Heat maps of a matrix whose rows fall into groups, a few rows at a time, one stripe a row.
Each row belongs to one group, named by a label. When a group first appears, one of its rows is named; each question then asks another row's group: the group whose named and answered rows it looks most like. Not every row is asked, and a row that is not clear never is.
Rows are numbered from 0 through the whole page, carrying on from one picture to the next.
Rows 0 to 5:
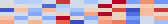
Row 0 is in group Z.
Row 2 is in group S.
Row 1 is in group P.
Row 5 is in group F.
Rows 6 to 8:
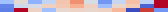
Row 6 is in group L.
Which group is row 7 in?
L
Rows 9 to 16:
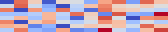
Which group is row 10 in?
P
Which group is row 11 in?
F
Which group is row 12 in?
L
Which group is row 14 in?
F
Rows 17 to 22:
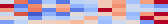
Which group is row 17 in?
S
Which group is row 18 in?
F
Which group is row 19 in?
F
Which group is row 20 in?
S
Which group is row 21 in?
S
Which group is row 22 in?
L
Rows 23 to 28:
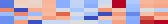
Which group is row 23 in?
S
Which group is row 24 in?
S
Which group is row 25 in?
F
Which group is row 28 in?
S
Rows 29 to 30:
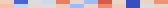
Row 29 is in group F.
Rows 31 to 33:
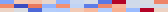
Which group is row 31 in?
S
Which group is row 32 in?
F
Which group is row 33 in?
S
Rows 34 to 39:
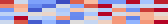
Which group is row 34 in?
L
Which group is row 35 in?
P
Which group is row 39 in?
S
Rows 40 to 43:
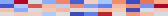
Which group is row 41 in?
L
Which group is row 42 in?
F
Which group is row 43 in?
P
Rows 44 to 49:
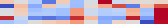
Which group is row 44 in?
P
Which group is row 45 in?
S
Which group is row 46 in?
L
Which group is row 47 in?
L
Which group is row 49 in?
L
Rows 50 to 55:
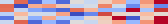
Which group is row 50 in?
S
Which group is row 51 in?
F
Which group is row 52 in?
L
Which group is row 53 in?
P
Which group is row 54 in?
S
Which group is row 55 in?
S
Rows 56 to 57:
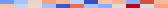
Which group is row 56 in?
Z
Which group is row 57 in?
L
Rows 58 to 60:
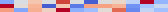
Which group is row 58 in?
Z
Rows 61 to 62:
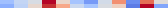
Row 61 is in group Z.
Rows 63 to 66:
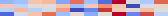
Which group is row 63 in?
L
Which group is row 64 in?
F
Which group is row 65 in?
P
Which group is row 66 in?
Z
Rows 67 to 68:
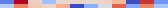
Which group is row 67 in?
Z
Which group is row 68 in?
Z
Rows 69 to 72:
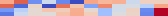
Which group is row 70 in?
F
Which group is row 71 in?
L
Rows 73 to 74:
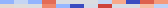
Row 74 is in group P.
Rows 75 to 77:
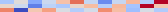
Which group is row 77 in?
F
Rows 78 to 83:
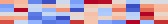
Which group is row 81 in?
S
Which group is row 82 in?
S
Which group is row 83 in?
L
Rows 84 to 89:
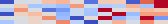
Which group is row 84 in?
Z
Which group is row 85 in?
L
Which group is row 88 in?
P
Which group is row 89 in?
Z
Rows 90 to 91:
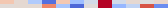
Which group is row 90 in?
P
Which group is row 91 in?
P
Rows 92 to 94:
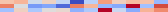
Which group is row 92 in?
P
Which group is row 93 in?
L
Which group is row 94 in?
P
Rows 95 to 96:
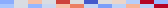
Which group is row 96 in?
L
